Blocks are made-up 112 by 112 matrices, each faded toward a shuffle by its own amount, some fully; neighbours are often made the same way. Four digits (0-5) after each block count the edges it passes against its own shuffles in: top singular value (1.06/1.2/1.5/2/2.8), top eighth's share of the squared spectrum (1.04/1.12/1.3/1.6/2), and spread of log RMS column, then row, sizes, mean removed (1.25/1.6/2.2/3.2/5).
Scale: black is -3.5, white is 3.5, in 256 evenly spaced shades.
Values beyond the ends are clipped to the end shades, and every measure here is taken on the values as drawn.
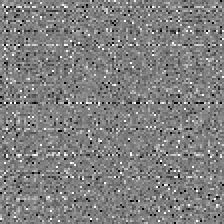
4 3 1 3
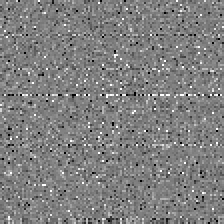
4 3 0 2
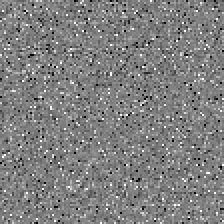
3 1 0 0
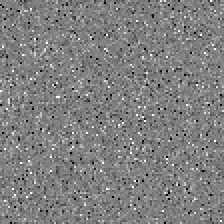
0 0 0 0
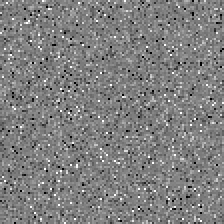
0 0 0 0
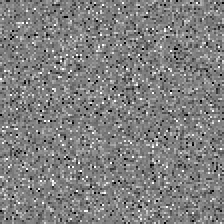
2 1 0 0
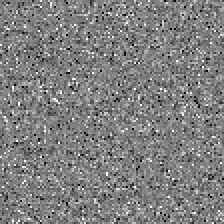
3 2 0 0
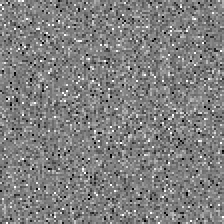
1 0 0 0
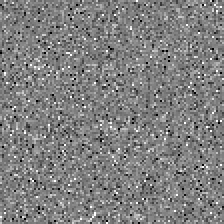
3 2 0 0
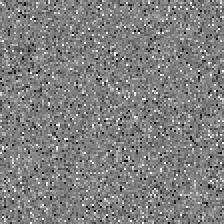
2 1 0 0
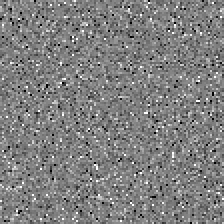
3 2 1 0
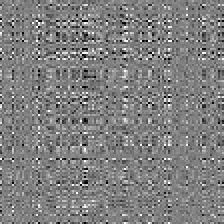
5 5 4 4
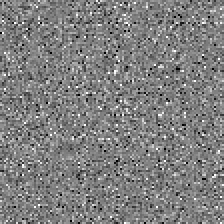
4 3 2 2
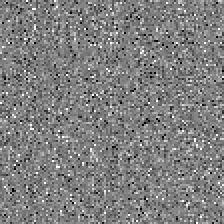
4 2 1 1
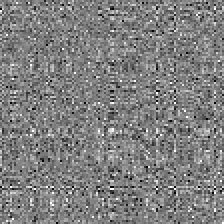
5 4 3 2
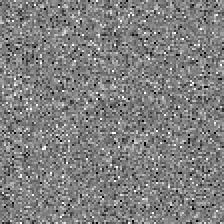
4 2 1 1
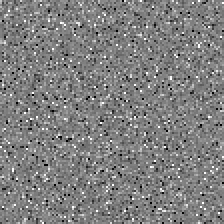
0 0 0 0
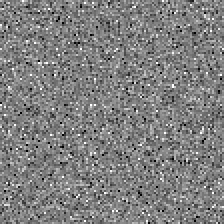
2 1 0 0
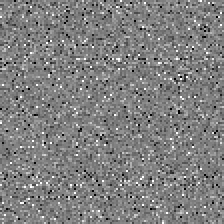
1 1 0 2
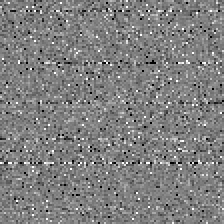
2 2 0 2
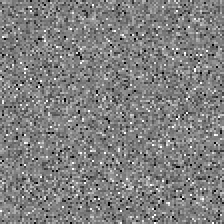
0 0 0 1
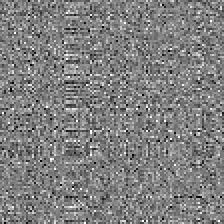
5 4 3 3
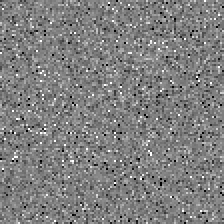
1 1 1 1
